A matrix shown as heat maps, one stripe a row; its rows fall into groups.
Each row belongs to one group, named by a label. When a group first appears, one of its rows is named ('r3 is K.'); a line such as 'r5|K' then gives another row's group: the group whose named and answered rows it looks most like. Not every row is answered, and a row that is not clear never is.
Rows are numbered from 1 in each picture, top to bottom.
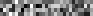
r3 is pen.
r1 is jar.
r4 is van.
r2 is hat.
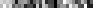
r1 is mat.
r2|mat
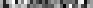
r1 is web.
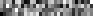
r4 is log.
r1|hat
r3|jar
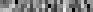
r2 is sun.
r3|mat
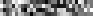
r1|web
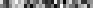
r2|sun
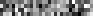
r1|van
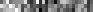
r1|mat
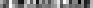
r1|van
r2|van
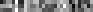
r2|mat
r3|jar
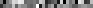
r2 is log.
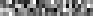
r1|hat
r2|hat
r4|mat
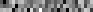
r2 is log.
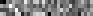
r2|mat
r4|pen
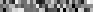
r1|hat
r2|log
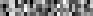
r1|sun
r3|web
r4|log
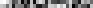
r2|hat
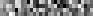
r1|pen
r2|web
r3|sun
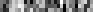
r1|sun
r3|log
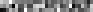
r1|mat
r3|van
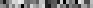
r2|pen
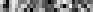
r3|sun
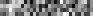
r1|sun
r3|mat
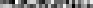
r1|hat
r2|mat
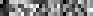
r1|web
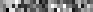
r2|hat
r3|log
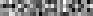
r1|mat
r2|hat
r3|mat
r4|web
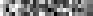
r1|pen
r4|pen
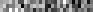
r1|mat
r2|pen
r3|mat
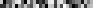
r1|hat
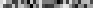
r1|pen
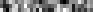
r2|jar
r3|jar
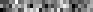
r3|log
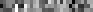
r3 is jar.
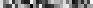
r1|hat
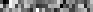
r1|van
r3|sun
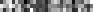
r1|hat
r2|web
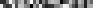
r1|log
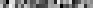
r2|web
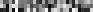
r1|hat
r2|jar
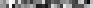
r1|sun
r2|hat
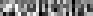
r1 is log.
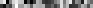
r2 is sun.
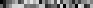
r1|log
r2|sun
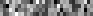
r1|sun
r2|log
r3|log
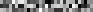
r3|pen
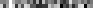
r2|web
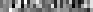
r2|pen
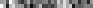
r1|van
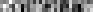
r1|mat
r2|pen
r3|pen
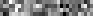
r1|van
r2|pen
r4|web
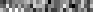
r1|sun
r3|mat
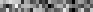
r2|jar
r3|sun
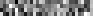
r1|sun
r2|van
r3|van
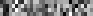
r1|van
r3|hat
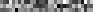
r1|hat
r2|web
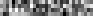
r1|pen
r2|hat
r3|mat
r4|web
